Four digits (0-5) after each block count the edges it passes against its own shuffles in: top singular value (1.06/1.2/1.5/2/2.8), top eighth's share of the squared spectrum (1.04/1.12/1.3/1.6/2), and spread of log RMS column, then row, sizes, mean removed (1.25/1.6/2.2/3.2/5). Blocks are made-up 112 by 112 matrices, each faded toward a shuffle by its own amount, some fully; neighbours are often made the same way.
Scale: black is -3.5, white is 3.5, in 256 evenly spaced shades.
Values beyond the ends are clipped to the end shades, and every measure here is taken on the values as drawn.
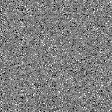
4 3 2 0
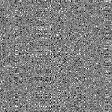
4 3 3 2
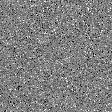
2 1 0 0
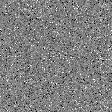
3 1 1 0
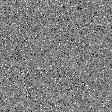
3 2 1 0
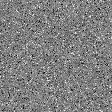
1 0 0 0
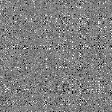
2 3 3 3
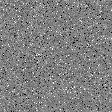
0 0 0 0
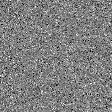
0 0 1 0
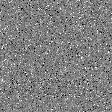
0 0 0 0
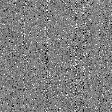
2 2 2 0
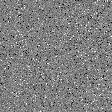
0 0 0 0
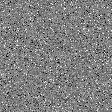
0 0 0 0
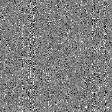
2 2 3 0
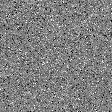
0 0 0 0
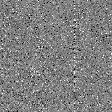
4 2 1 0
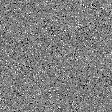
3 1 0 0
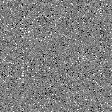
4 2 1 0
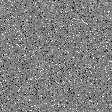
2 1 0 0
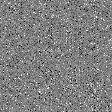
1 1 2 0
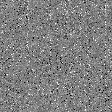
1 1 2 0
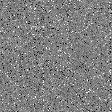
1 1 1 0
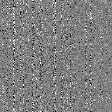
2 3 4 0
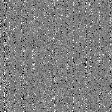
2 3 3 0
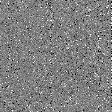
2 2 2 0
